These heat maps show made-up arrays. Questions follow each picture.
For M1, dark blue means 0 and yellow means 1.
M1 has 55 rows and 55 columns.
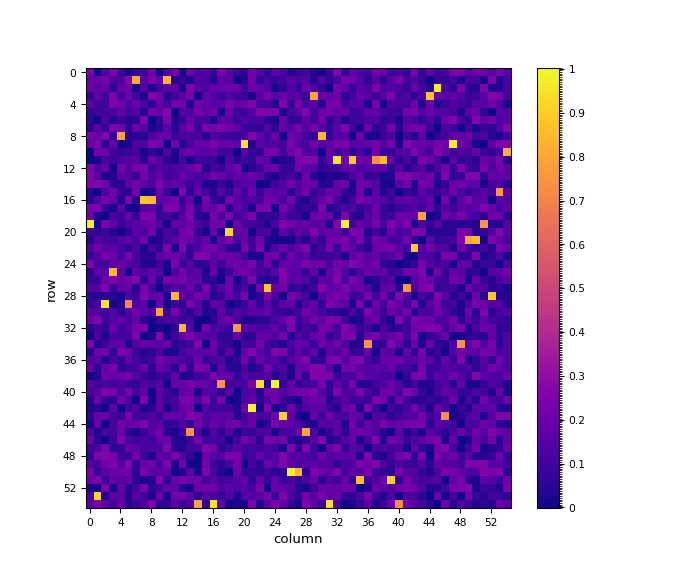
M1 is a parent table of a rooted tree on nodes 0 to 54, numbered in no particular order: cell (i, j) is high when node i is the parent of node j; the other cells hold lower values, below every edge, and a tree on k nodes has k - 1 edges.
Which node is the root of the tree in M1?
15
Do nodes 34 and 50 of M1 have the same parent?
no
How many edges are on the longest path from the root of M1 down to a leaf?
28
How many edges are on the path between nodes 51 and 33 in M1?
2
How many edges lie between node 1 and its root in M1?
2
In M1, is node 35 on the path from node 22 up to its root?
no
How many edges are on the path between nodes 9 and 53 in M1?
7
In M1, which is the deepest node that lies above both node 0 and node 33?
19
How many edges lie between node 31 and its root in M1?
5
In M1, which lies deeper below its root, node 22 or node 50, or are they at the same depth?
node 50
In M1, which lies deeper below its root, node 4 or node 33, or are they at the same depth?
node 33
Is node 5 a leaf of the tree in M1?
yes
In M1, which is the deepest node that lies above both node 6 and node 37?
1
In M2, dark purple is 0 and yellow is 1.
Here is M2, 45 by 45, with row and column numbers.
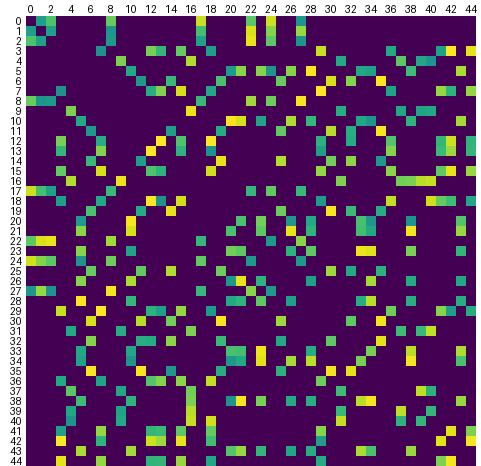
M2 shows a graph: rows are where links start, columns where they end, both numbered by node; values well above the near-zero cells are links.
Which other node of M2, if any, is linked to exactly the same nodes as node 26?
node 33
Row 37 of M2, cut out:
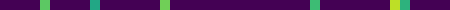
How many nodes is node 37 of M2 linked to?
6
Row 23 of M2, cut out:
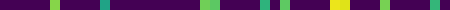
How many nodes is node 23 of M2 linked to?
10
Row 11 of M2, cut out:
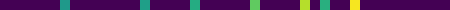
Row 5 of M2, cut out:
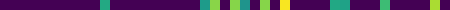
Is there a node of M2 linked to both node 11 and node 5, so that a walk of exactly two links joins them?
no
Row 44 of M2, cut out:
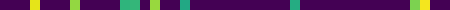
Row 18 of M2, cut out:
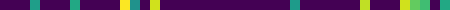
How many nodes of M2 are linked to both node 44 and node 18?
8
